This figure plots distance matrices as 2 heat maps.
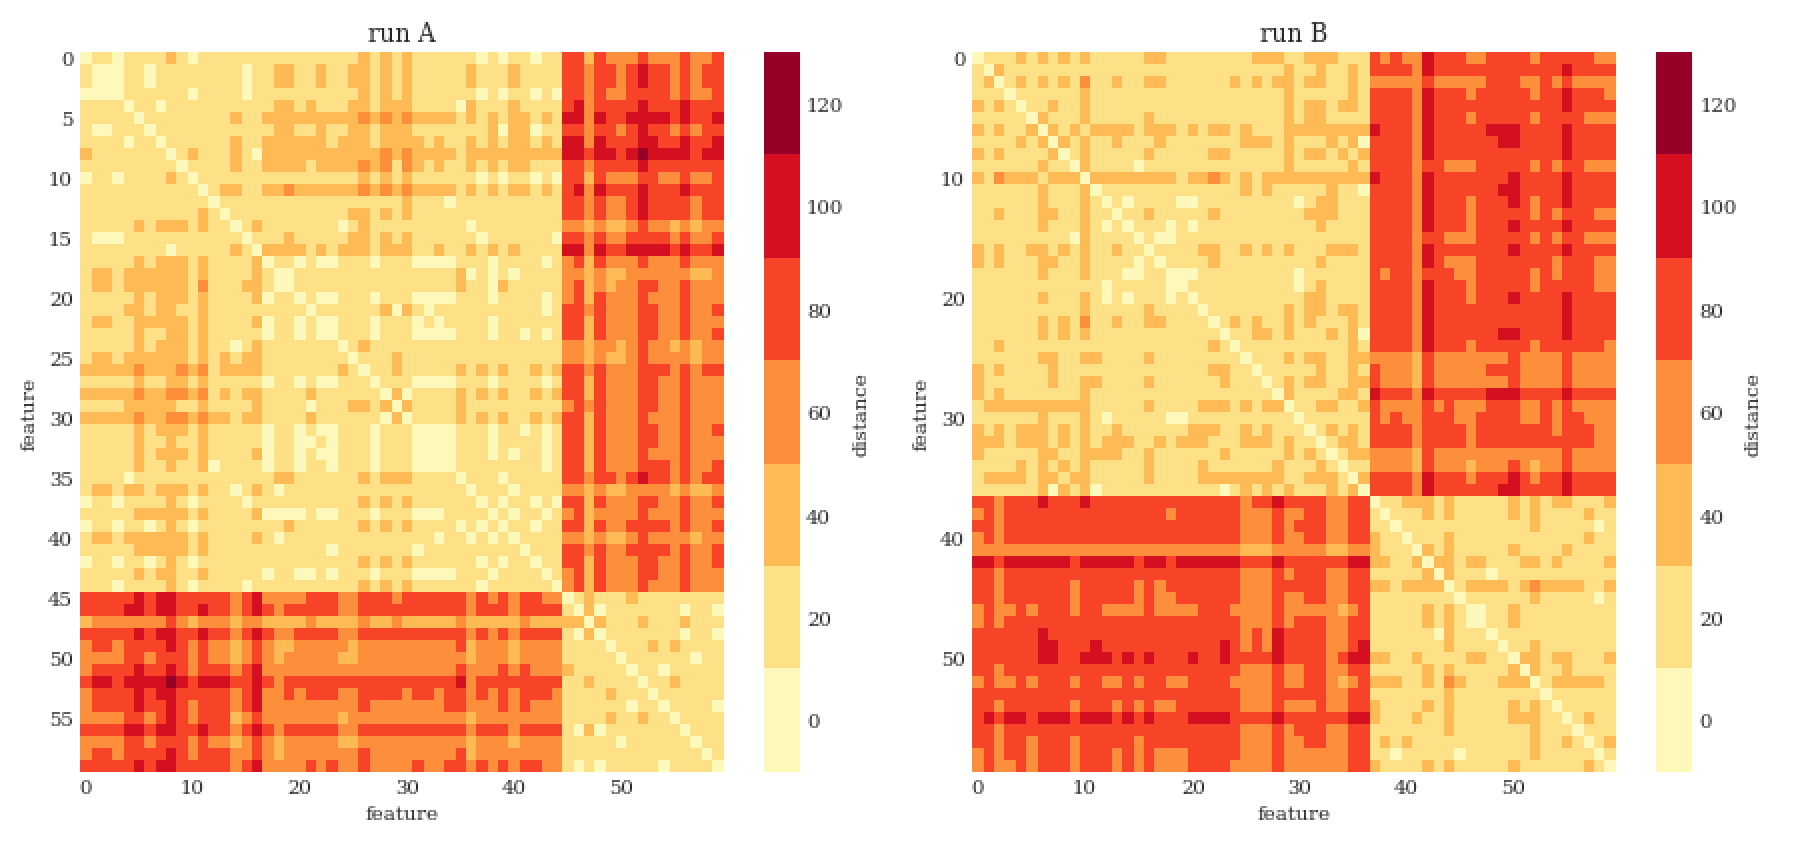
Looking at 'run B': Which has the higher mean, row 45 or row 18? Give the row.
45
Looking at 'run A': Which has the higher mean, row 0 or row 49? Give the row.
49
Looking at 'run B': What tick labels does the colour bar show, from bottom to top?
0, 20, 40, 60, 80, 100, 120
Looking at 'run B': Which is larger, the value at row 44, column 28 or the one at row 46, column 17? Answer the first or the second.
the first
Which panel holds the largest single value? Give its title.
run A
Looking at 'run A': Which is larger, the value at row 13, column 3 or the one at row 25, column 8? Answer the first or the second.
the second
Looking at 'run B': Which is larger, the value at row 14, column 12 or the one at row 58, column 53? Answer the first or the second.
the second
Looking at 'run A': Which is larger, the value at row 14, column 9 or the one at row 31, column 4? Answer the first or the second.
the first
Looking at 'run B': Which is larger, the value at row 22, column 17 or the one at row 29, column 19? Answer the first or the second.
the first
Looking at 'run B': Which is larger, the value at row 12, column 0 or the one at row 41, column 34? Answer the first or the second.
the second
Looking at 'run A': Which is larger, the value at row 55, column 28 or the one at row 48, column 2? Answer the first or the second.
the second
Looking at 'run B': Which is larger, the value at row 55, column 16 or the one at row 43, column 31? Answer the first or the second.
the first
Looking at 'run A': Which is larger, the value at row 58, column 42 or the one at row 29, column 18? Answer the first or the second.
the first
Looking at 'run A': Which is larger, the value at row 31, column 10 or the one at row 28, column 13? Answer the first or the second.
the second
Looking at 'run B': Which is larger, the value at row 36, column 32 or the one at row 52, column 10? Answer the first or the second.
the second
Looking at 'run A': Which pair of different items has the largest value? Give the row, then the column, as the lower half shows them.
52, 8
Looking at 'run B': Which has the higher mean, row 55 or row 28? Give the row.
55
